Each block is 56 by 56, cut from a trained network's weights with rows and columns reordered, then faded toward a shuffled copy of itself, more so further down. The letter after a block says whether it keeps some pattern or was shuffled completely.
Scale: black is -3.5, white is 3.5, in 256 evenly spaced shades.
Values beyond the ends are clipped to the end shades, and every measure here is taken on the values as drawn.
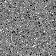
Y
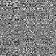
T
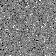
Y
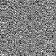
T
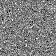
Y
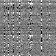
T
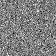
Y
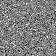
Y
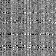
T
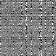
T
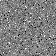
Y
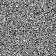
Y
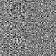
T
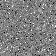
Y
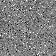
Y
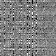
T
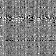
T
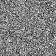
Y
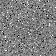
Y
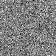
Y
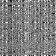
T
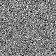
Y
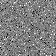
Y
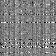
T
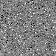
Y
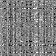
T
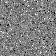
Y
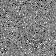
Y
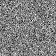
Y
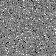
Y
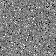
Y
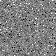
Y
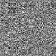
T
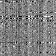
T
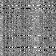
T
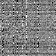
T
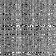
T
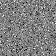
Y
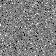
Y
